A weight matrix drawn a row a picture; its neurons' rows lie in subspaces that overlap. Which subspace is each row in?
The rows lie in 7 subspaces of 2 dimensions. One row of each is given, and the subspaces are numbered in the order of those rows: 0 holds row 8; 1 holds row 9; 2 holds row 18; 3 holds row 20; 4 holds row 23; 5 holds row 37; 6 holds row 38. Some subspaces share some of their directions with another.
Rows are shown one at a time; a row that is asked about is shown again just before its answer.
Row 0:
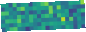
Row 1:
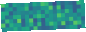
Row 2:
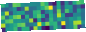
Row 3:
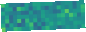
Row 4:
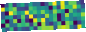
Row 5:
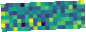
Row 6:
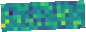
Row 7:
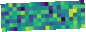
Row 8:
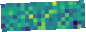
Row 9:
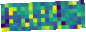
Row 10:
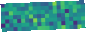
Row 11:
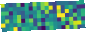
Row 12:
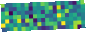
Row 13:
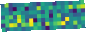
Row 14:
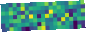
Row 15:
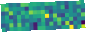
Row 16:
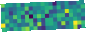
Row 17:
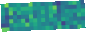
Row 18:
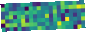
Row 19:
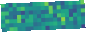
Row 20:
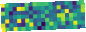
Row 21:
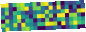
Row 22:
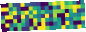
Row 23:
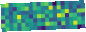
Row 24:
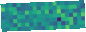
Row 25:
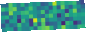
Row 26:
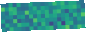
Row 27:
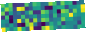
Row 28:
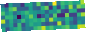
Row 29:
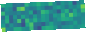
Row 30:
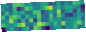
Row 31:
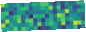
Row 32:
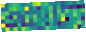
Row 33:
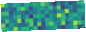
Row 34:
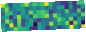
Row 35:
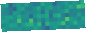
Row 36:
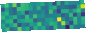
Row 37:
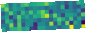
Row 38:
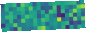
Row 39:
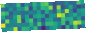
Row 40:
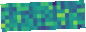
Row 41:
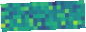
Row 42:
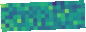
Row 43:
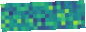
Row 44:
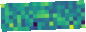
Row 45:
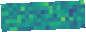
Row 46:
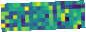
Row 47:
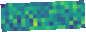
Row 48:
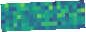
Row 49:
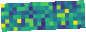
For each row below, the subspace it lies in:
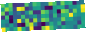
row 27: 3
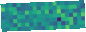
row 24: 6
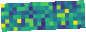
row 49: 3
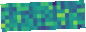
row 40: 4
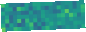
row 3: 3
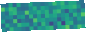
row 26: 6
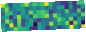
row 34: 5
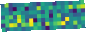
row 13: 2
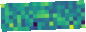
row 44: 5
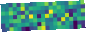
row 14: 0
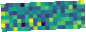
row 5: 4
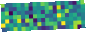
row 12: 1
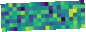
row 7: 0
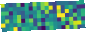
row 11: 6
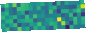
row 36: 6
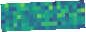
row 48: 4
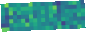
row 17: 1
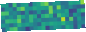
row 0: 0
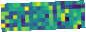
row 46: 2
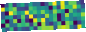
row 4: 6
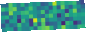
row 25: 2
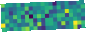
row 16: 0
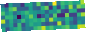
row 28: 4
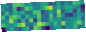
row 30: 3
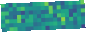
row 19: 0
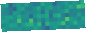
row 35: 2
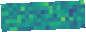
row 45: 0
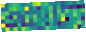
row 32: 2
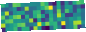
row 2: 3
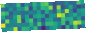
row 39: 6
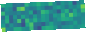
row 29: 3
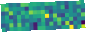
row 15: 5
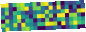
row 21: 4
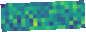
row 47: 5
